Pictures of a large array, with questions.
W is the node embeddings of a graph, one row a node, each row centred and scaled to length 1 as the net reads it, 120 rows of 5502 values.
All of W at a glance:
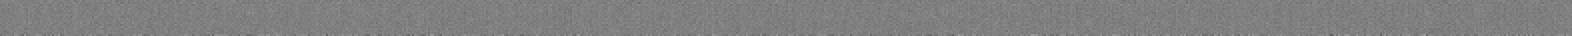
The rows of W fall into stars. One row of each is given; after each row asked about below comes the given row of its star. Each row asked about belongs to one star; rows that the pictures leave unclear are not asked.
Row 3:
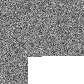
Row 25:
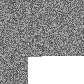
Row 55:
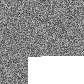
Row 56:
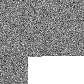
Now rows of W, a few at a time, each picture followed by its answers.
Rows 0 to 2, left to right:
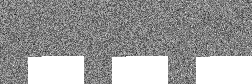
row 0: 55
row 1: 25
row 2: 55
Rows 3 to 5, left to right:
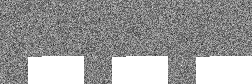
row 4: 55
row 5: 55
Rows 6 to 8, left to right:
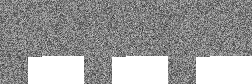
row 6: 3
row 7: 3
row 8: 3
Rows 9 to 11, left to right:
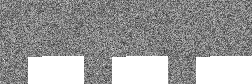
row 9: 3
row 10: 3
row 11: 25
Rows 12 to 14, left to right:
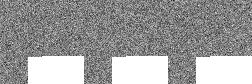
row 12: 25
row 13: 3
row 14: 55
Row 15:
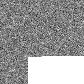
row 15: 55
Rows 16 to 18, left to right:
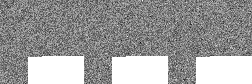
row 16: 56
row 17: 56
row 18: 56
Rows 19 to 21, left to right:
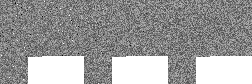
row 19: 56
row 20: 56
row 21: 55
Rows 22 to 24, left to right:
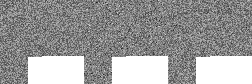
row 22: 56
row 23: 25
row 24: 3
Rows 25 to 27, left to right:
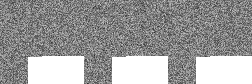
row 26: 3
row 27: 3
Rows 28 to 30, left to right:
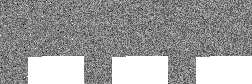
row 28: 56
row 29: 3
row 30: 56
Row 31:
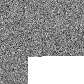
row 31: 56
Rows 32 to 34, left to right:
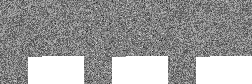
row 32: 56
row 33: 25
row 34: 3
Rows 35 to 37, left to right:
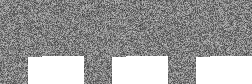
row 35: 3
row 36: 3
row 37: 56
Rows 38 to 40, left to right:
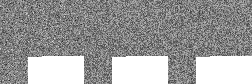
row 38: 25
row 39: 56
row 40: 25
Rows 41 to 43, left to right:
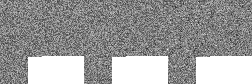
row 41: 56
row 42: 25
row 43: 56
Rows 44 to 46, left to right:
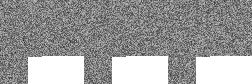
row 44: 55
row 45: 56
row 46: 3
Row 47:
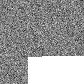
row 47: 25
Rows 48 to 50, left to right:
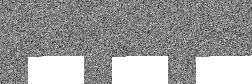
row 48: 25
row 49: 56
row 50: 25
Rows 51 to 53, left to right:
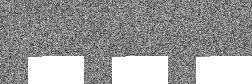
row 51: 3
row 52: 56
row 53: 56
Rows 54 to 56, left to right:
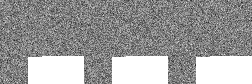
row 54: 3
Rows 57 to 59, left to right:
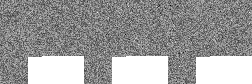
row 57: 3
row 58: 55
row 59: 56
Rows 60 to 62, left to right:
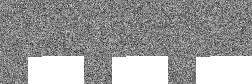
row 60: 3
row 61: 3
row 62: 3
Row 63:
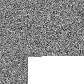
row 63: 3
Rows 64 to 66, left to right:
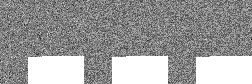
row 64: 55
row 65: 25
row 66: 25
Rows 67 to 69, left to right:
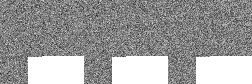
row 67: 25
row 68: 3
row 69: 56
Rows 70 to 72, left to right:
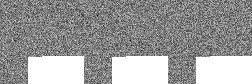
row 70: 3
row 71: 3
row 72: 25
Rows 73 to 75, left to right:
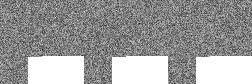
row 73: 25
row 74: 55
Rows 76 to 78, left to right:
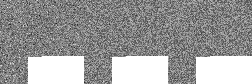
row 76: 55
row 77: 25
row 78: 25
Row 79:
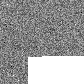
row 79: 55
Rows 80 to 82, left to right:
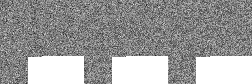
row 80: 56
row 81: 55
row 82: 25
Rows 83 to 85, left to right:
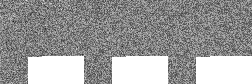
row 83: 25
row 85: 3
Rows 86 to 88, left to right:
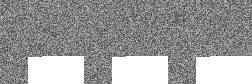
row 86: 56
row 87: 25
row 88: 55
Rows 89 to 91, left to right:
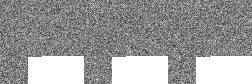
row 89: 3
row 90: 55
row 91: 55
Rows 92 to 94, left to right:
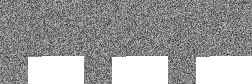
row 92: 25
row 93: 56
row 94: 56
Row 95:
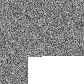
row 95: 3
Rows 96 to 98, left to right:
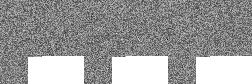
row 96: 56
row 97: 55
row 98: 3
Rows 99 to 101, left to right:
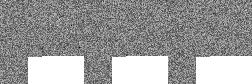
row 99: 56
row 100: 56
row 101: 56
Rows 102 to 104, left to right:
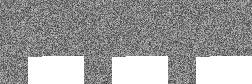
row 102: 3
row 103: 55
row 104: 3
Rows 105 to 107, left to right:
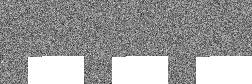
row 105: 55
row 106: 56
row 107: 3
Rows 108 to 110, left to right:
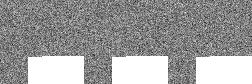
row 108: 55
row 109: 3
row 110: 55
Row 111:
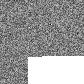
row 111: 56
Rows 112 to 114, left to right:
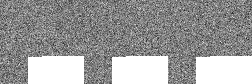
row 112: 3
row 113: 56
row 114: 25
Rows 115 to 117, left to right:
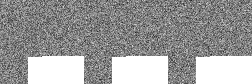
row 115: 55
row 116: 56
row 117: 56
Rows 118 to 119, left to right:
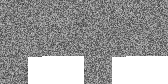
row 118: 3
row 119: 55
